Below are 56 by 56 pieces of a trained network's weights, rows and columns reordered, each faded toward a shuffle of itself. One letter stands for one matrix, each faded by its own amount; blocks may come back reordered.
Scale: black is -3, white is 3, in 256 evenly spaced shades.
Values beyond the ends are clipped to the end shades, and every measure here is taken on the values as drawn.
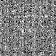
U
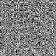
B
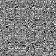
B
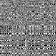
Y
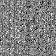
U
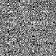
B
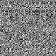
B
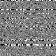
Y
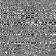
Y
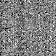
U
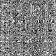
U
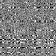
Y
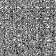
U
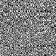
B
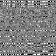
Y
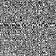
B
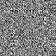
B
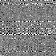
Y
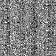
U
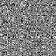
B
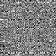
B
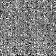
U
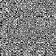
B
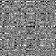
Y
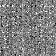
U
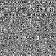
B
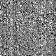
U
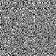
B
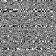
Y
